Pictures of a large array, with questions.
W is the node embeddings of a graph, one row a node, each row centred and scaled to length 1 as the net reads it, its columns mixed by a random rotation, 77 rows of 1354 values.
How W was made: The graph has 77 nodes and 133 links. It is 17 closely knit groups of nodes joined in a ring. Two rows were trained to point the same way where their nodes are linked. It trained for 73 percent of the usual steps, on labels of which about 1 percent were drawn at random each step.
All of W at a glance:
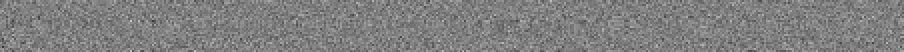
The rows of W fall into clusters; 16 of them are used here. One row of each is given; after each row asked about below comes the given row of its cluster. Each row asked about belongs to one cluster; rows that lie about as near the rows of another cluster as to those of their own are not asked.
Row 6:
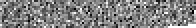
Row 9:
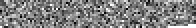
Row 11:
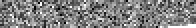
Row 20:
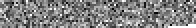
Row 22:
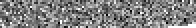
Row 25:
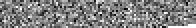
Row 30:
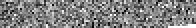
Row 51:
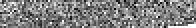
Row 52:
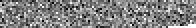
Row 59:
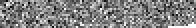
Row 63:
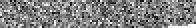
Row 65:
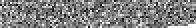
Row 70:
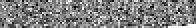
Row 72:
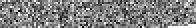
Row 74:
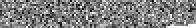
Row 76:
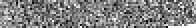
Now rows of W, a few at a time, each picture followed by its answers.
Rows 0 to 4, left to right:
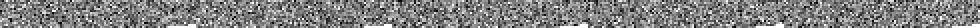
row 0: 74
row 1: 63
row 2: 70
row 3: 70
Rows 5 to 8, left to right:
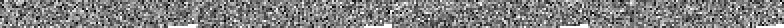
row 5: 63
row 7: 51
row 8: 20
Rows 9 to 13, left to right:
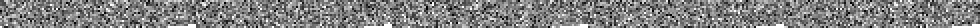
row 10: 59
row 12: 52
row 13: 9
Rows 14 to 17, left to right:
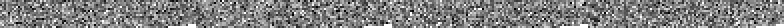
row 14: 65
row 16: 72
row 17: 22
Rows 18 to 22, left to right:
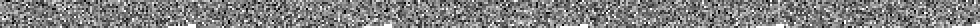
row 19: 74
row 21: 22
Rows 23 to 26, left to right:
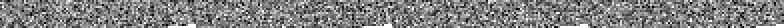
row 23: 70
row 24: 59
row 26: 25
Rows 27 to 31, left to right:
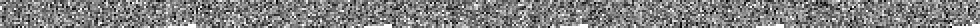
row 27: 6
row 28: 52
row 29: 11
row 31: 76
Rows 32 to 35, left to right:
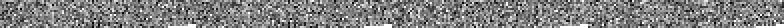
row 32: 30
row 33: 30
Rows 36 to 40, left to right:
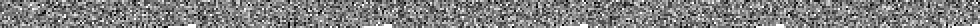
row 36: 25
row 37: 30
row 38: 20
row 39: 30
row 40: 20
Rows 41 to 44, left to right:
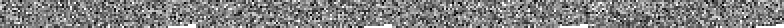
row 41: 6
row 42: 25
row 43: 9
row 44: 51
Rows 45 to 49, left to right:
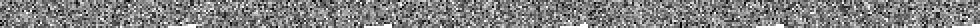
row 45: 11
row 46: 51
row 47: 59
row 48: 30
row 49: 11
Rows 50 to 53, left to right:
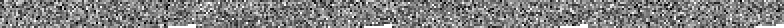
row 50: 63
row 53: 74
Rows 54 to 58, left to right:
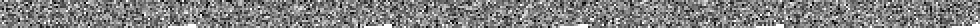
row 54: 22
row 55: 20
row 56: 11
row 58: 59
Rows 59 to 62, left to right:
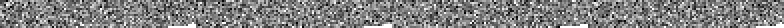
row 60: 70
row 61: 25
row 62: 59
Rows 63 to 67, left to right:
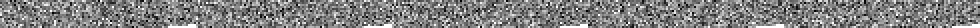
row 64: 65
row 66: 11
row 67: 52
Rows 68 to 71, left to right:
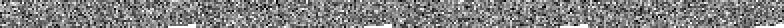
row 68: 51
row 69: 52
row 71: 65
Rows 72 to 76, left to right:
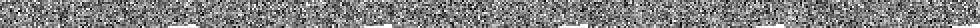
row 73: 9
